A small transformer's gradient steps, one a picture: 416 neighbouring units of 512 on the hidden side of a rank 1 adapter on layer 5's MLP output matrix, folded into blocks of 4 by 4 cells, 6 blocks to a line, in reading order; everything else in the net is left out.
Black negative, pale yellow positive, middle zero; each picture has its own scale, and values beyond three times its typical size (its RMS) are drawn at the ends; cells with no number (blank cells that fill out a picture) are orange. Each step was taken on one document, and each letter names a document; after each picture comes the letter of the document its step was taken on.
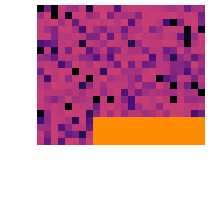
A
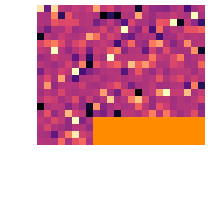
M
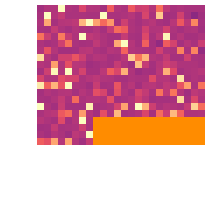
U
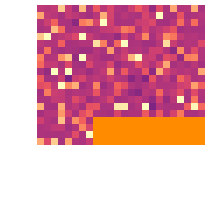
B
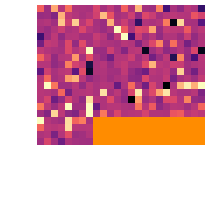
M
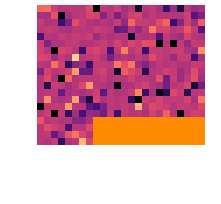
M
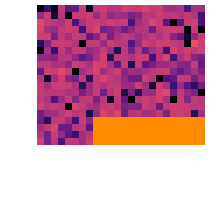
A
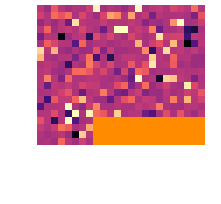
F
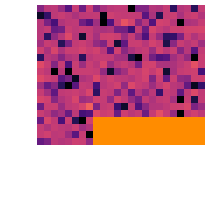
B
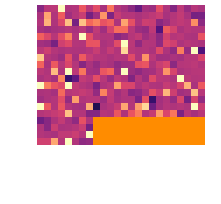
U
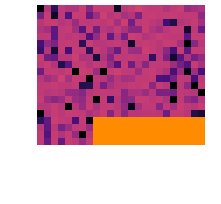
A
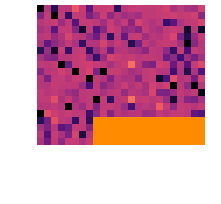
A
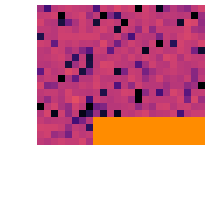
M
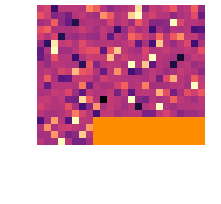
F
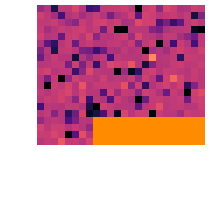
F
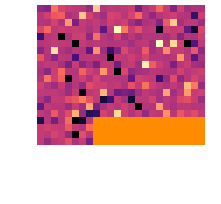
F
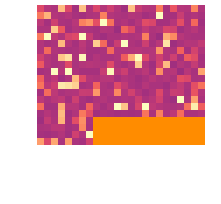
B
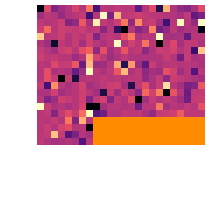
M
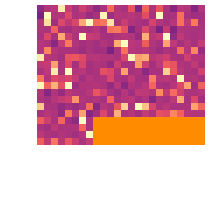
U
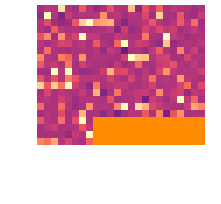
U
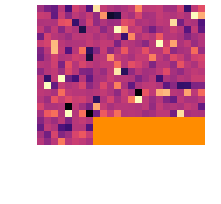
M
